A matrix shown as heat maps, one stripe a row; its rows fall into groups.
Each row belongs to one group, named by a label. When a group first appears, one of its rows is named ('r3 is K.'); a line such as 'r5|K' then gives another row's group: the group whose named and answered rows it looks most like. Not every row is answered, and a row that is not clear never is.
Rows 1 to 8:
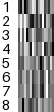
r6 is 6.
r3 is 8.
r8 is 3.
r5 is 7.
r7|6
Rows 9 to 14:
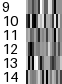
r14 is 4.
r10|6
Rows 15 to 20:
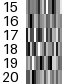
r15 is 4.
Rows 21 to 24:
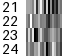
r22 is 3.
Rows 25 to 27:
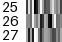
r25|8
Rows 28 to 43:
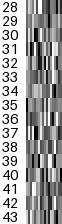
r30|8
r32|3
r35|4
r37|8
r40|4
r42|6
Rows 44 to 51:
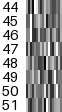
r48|3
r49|6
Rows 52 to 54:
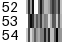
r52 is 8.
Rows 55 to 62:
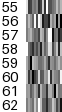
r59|7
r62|4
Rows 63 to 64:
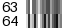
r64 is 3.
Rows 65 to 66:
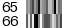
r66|8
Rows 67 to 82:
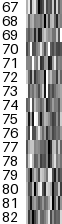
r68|3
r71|6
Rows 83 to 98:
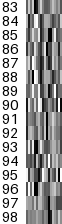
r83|8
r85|6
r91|4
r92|4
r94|4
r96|8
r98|7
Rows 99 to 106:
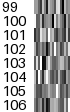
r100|3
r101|7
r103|8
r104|3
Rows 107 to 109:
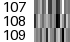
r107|6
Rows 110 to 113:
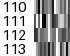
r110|3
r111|8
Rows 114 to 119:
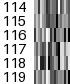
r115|7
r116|4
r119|4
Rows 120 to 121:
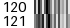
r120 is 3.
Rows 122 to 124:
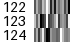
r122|4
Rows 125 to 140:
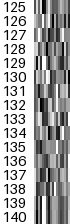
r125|8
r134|6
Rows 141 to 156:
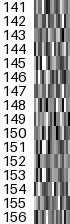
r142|6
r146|3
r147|6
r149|4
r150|6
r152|7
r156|6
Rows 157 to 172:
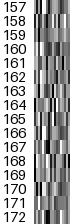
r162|7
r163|3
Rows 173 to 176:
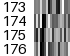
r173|6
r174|8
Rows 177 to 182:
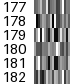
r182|6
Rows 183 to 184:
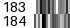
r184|8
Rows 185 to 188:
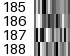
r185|8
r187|6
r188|7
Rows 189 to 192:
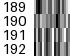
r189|7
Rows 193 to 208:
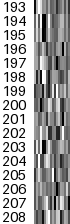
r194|8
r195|8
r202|6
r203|8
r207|4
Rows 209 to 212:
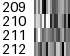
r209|8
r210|4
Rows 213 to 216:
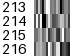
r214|8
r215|6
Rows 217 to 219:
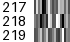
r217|8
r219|6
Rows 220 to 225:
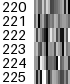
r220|4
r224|7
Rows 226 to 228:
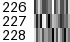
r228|3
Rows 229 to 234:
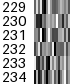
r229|8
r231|8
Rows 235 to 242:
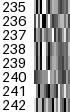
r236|8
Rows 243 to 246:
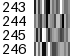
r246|8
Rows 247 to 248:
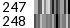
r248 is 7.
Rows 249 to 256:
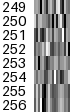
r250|3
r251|6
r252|4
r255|8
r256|8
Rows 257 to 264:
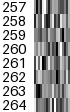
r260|3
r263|7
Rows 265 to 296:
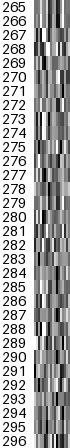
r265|6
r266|6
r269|8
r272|6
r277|8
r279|6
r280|8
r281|6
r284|7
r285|6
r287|7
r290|7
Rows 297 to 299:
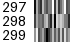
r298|4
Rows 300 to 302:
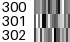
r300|6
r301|8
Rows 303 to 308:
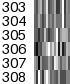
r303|6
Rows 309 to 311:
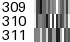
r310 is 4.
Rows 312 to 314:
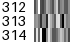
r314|8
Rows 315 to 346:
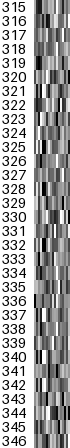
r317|6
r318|4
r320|4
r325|8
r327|6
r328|8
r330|4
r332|8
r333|3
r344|4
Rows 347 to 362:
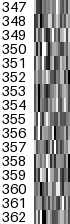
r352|4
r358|4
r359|7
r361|6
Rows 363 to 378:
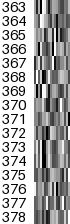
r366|3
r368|8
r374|8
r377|6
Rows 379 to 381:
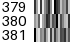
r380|7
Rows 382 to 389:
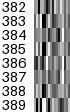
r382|3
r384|6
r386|6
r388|8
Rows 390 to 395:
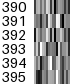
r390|4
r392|4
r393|7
